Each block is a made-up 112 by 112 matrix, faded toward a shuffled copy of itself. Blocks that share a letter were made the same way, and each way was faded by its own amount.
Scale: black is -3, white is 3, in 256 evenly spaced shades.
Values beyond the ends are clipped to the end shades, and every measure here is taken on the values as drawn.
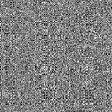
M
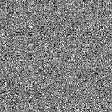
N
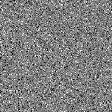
N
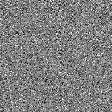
N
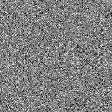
N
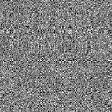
M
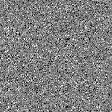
N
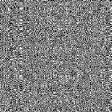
M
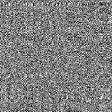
M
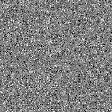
N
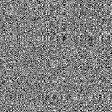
M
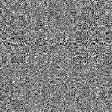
M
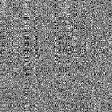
M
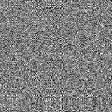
M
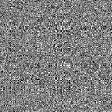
M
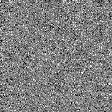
N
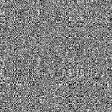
M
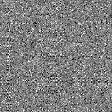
N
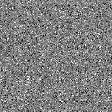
N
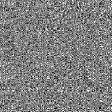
M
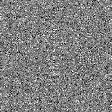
N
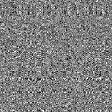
M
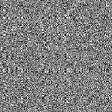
M
